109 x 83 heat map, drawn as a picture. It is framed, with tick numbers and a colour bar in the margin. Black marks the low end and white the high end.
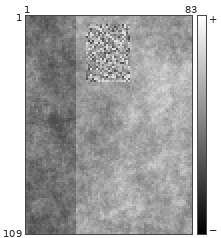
Stripes: none. Seam: vertical, 30% of the way across, the right part higher. Roughest part: top middle. Odd patch: rougher, in the top middle.
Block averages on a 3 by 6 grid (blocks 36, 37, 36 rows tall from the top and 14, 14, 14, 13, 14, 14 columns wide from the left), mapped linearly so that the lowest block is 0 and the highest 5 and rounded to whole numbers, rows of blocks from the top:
1 1 4 4 5 4
1 1 3 4 5 5
0 1 4 5 4 4
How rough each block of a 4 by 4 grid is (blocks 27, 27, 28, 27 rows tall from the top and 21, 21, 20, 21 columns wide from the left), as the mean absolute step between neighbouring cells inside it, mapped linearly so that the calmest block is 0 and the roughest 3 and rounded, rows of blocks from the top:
0 3 2 0 / 0 1 1 0 / 0 0 0 0 / 0 0 0 0
